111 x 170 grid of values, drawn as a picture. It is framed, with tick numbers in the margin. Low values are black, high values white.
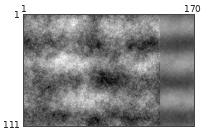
There are no lone odd cells. The histogram is bell-shaped. A vertical seam about 80% of the way across splits the table, and the right part is calmer. Stripes running across repeat 3 times from top to bottom.
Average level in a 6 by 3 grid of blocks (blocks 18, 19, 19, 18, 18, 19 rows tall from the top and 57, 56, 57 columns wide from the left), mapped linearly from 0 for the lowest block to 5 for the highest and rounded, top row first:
444 | 210 | 534 | 101 | 343 | 100
